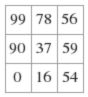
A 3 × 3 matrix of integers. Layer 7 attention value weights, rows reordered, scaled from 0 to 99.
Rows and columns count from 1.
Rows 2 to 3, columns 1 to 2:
90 37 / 0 16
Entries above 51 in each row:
3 2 1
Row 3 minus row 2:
-90 -21 -5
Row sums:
233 186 70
